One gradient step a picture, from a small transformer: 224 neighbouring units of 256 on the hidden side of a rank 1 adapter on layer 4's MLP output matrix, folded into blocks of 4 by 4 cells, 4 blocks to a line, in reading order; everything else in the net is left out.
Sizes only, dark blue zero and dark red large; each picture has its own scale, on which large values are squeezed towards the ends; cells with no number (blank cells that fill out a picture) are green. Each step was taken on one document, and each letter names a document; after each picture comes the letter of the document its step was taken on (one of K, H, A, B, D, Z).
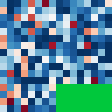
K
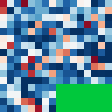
K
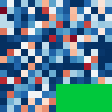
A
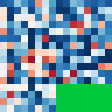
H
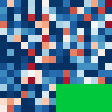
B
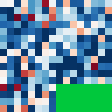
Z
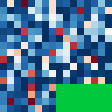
K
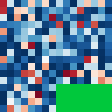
A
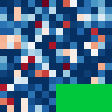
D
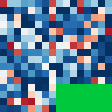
K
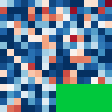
B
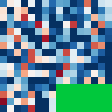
H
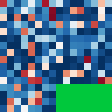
A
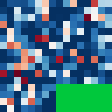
D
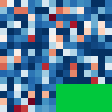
Z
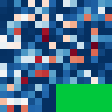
D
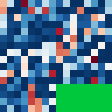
K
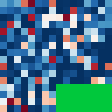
Z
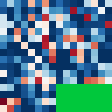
B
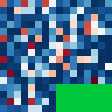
K
